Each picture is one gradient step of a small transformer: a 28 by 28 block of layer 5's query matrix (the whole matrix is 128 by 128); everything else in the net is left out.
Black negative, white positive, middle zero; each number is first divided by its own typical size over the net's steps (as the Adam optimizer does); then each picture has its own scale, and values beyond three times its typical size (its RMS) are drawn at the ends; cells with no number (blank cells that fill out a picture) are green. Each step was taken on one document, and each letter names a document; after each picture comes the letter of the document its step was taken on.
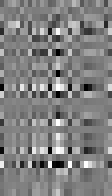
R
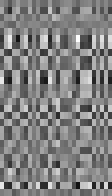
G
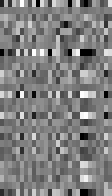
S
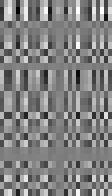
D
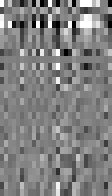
S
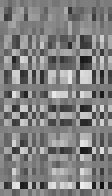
G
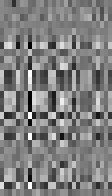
D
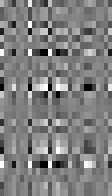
R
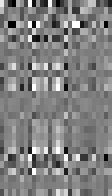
R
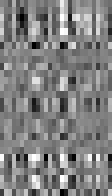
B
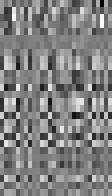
D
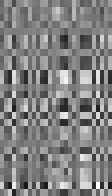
G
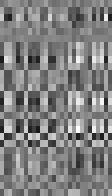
D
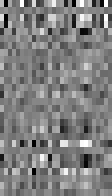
S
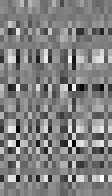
D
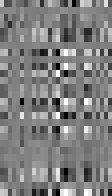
S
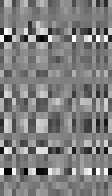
B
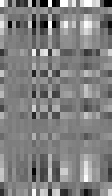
S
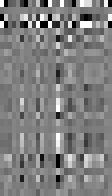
S
